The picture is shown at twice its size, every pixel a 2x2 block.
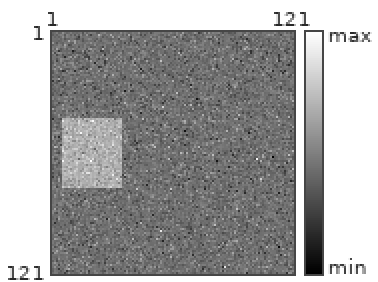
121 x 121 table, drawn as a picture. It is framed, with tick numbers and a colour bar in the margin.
Histogram: skewed, a long tail of high values. Ninth with the highest average: middle left. Odd patch: higher, in the middle left.
